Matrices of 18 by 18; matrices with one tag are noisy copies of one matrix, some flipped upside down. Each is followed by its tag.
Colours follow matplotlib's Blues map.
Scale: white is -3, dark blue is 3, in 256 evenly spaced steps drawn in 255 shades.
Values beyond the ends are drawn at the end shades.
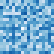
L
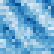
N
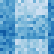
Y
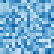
L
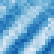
N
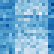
Y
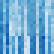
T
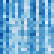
T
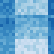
Y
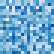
L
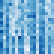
T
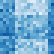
Y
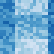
Y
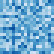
L
